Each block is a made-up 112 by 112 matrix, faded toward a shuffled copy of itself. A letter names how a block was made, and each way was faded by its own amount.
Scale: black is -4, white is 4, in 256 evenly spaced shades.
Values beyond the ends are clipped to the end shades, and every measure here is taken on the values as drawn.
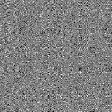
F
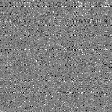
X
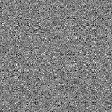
F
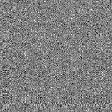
F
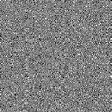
F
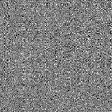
F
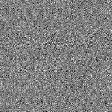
F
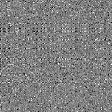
X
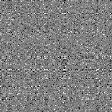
X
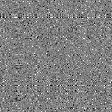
X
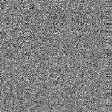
F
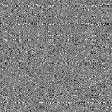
X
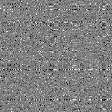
X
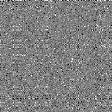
X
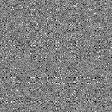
X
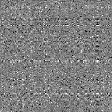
X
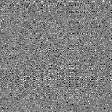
X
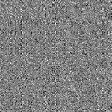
F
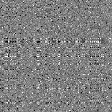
X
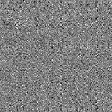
F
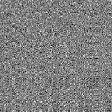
F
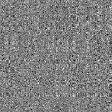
F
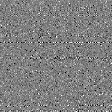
X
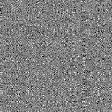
F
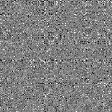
X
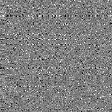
X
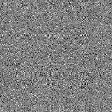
F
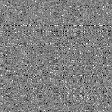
X
